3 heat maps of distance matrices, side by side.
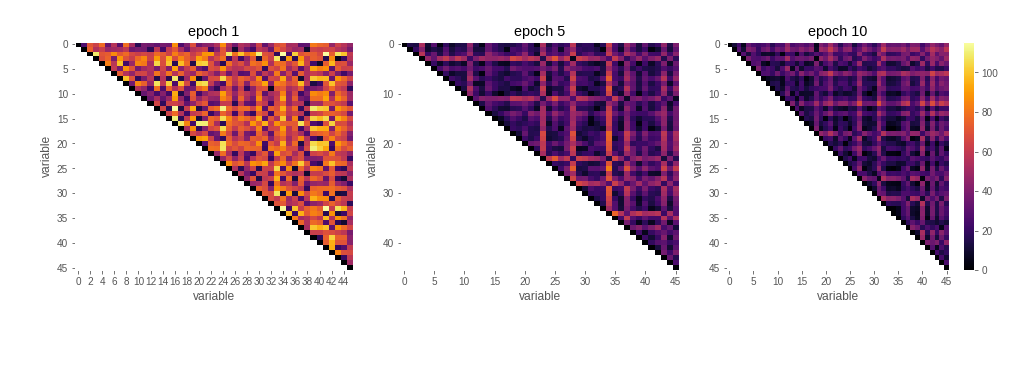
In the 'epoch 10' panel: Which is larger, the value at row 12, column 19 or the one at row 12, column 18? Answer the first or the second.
the second
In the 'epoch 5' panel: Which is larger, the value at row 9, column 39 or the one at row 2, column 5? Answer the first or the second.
the second
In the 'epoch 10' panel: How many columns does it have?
46
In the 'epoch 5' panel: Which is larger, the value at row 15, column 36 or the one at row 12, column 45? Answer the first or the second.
the second
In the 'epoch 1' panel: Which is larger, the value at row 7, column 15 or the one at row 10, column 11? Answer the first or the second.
the second
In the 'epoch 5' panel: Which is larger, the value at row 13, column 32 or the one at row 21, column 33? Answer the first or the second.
the second
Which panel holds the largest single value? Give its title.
epoch 1
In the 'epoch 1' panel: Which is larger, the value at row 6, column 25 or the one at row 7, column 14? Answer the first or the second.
the second
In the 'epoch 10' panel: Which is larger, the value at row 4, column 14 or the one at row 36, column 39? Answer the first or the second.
the second
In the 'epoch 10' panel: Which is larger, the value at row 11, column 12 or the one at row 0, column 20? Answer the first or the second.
the second
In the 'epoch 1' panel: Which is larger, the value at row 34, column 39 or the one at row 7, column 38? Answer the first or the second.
the first
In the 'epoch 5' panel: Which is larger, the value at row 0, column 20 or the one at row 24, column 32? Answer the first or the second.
the first
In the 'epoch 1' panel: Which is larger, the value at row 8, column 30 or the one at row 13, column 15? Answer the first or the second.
the first
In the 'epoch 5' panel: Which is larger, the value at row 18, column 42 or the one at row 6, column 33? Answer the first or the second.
the first
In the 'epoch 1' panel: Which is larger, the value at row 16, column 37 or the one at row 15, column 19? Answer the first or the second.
the first
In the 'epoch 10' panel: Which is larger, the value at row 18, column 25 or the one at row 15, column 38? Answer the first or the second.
the first
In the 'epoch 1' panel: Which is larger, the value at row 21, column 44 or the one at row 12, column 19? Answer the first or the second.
the first
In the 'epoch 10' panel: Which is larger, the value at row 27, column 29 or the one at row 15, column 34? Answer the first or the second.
the first
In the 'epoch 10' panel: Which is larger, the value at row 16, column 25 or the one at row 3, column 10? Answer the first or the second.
the second
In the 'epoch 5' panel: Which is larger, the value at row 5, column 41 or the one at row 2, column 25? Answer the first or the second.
the second
